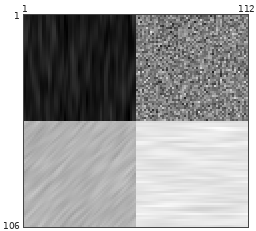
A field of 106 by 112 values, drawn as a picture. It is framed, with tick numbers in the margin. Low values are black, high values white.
The table splits into 2 rows of 2 panels. Panel 1,1: very low, streaked downward, faint in contrast. Panel 1,2: middling, fine-grained, strong in contrast. Panel 2,1: high, slanting up to the right, faint in contrast. Panel 2,2: very high, streaked across, faint in contrast.
